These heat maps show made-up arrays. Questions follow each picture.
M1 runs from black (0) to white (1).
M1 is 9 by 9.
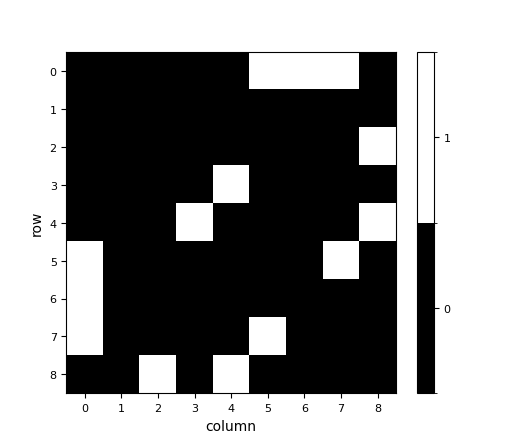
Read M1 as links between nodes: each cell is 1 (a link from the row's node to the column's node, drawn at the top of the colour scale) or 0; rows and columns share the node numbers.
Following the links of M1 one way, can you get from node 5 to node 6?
yes
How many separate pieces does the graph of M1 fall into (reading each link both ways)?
3
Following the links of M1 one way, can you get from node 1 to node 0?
no
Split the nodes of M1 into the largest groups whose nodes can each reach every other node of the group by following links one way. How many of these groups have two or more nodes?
2
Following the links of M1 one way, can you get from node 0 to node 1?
no
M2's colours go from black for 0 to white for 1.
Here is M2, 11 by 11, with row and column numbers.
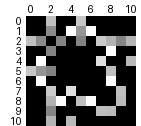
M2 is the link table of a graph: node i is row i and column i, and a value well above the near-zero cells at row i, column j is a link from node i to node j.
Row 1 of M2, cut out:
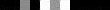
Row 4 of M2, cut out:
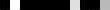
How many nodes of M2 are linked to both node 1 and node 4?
0
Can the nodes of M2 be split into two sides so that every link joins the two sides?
no
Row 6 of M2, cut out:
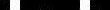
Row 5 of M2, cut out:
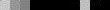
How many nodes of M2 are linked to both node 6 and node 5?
2
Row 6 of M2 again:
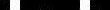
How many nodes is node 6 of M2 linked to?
2
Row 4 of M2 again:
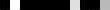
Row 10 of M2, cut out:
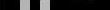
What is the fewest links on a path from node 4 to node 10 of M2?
1
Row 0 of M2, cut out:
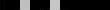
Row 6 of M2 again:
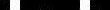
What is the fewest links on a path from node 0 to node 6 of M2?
3
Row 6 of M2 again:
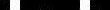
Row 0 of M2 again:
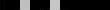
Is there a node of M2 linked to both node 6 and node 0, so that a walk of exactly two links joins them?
no
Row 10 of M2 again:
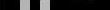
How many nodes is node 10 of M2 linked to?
2
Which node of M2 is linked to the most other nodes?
node 2
